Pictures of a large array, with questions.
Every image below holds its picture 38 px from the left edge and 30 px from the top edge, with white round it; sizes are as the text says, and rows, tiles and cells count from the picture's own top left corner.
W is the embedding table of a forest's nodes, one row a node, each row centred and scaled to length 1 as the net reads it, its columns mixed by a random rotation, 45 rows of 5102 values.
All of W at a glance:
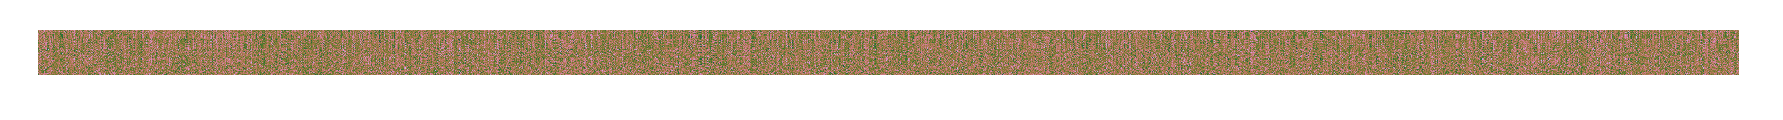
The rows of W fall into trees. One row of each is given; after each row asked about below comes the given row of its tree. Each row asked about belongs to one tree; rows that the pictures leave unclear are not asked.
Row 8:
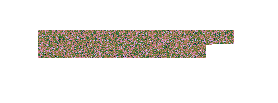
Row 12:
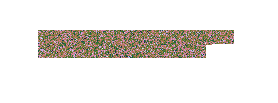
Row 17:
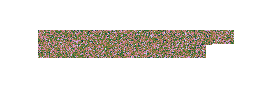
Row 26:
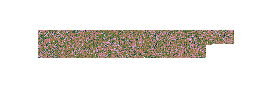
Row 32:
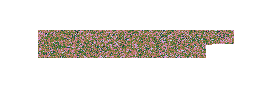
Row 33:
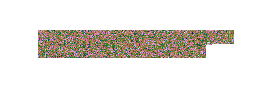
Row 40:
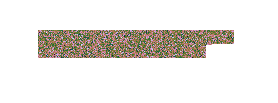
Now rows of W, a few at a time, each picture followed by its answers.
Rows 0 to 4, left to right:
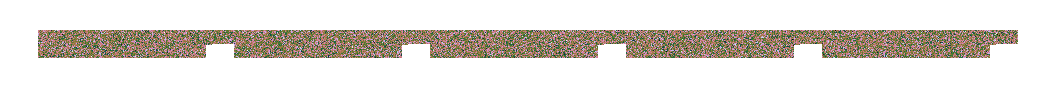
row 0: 8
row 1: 12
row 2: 8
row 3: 40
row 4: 8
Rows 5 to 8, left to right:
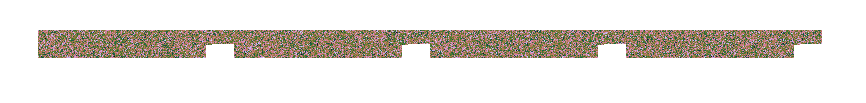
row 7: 8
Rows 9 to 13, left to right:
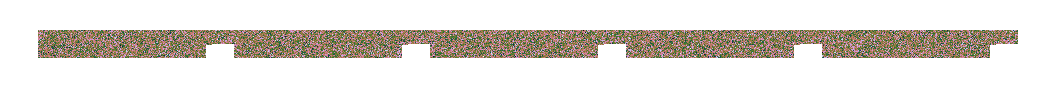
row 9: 32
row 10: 12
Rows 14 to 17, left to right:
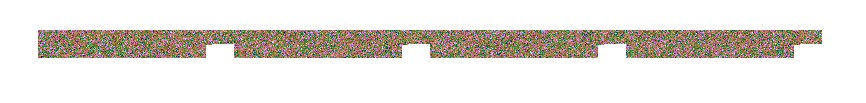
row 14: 8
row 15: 17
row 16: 8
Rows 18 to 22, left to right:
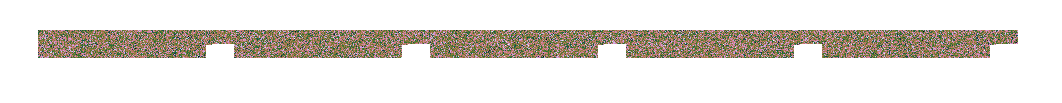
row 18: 17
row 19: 26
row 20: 32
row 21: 17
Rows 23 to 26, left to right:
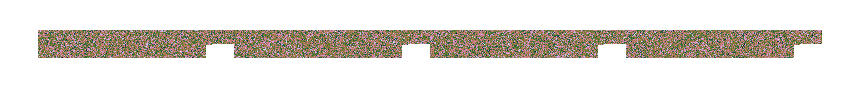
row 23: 40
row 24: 17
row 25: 32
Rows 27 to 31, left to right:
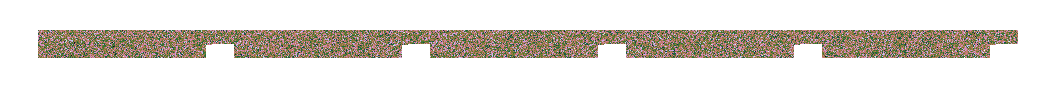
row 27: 33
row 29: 8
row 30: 40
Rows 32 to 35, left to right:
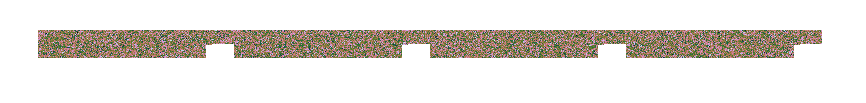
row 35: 12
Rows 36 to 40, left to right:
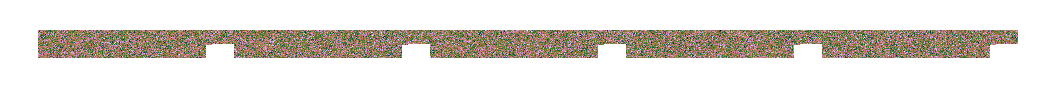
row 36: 26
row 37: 17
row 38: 17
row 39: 32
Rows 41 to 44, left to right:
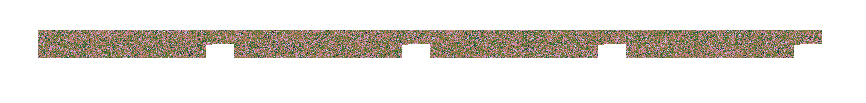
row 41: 33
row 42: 32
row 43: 12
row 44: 17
